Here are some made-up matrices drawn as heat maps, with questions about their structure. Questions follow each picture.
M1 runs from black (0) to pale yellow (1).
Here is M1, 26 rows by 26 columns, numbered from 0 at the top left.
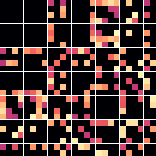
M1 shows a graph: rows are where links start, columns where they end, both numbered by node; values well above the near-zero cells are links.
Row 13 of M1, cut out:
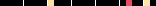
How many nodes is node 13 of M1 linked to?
3
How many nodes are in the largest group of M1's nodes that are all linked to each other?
3
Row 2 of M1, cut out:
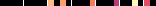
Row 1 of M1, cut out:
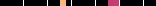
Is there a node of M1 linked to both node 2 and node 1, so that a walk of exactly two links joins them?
yes
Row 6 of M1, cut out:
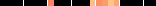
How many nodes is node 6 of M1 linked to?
6
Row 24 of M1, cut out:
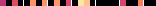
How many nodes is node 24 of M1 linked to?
10
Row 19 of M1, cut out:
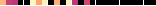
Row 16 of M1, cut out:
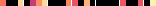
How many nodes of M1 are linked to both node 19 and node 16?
7
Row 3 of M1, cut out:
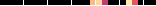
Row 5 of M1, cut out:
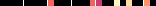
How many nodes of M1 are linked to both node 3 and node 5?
3
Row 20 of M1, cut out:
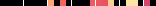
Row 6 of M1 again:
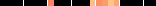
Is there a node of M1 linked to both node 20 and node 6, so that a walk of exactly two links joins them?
yes
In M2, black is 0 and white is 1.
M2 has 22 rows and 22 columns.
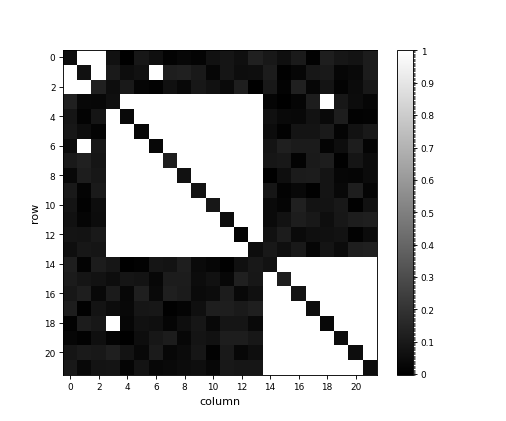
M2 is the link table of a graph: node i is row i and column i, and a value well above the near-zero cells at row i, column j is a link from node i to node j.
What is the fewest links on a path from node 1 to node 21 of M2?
4
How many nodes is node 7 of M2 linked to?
10
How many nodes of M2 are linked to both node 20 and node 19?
6
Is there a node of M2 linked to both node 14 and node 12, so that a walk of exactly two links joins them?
no
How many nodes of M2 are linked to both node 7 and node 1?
1
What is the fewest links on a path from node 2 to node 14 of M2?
5
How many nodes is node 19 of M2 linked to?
7
